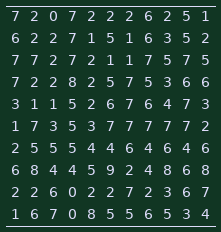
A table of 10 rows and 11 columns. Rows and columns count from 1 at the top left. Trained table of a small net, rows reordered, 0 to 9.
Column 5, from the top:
2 1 2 2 2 3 4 5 2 8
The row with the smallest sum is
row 1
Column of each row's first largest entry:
1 4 1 4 7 2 7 6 7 5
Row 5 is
3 1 1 5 2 6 7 6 4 7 3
